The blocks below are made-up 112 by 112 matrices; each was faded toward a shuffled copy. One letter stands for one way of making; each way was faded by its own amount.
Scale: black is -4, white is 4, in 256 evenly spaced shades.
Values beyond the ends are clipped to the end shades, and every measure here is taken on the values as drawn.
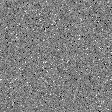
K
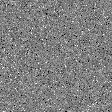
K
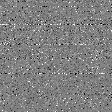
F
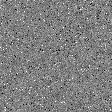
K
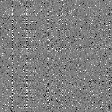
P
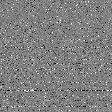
F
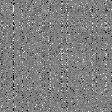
P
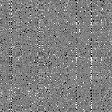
P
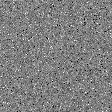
K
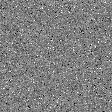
K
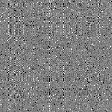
P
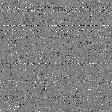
F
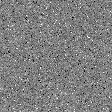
K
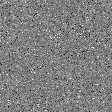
K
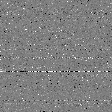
F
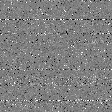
F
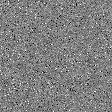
K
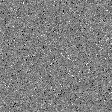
K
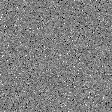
K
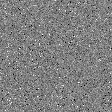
K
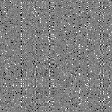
P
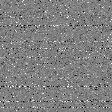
F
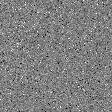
K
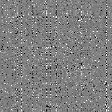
P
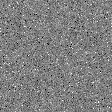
K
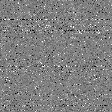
F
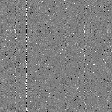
P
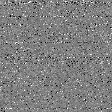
F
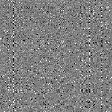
P
